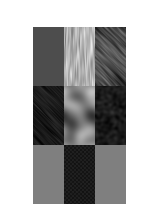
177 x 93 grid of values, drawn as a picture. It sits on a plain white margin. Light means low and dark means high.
The table splits into 3 rows of 3 panels. Panel 1,1: high, flat. Panel 1,2: low, streaked downward. Panel 1,3: high, slanting down to the right. Panel 2,1: very high, slanting down to the right, faint in contrast. Panel 2,2: middling, smooth, strong in contrast. Panel 2,3: very high, blotchy, faint in contrast. Panel 3,1: middling, flat. Panel 3,2: very high, checkered, faint in contrast. Panel 3,3: middling, flat.
